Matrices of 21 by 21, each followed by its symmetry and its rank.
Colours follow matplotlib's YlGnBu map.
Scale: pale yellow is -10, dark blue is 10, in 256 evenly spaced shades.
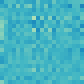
neither, rank three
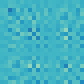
symmetric, rank three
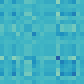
symmetric, rank two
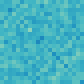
symmetric, full rank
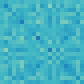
symmetric, rank three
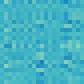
neither, rank three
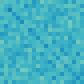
symmetric, full rank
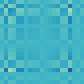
symmetric, rank one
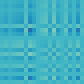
symmetric, rank one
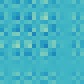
symmetric, rank two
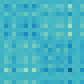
symmetric, rank two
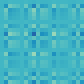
symmetric, rank one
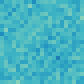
symmetric, full rank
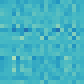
neither, rank three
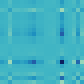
symmetric, rank one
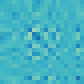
symmetric, rank three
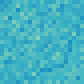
symmetric, full rank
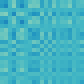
symmetric, rank two
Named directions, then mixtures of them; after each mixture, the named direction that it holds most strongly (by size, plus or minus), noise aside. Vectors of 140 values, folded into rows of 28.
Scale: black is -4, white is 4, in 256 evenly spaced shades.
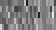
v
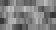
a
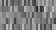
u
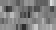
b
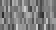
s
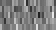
v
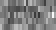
a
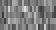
s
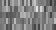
u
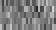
u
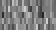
s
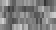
a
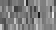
v
